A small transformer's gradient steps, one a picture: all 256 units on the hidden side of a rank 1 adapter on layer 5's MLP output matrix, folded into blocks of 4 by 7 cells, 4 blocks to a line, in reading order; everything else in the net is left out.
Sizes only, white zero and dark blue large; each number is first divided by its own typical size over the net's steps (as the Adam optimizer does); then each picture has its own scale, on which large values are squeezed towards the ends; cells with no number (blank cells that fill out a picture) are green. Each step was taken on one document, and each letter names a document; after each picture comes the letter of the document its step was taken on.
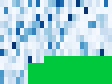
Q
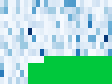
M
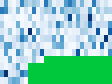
M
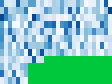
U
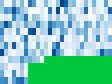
Q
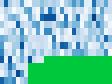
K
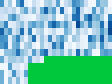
K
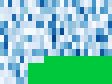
K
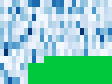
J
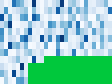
J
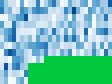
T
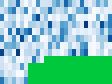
Q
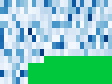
M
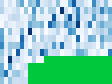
M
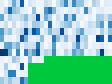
Q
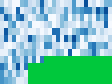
T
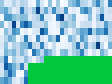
T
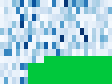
J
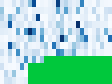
J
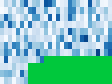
U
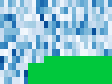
T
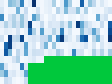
J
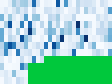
J
